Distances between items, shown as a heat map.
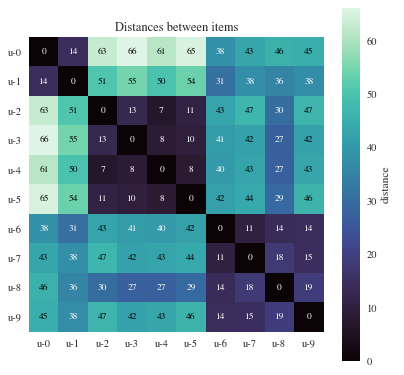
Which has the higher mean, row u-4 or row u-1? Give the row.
u-1
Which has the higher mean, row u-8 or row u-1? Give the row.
u-1
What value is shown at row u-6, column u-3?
41
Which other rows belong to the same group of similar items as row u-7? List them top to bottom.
u-6, u-8, u-9
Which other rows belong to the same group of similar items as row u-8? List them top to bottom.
u-6, u-7, u-9
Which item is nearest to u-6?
u-7
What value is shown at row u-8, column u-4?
27
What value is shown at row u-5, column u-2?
11
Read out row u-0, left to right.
0 14 63 66 61 65 38 43 46 45
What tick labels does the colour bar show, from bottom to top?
0, 10, 20, 30, 40, 50, 60
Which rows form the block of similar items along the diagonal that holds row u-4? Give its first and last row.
u-2 to u-5
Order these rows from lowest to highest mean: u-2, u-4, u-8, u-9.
u-8, u-4, u-9, u-2
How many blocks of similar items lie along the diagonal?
3
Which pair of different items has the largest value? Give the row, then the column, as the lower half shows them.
u-3, u-0
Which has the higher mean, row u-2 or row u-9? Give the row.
u-2
